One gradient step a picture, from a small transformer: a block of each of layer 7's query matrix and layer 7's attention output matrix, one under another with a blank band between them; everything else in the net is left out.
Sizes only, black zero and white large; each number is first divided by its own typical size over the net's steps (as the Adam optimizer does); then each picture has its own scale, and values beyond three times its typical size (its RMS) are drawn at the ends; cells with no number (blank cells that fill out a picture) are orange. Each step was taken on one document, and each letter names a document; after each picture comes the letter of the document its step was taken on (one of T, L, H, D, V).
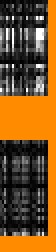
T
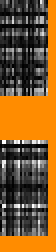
T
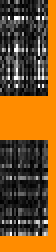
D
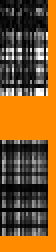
T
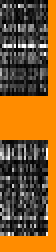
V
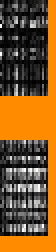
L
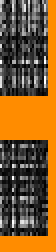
V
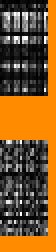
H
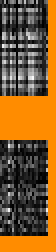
V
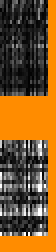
L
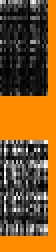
H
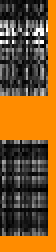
T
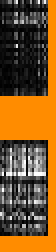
L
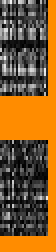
V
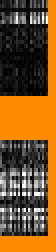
L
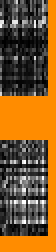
L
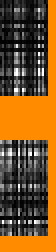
D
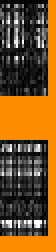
D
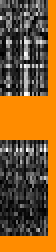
H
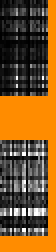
L
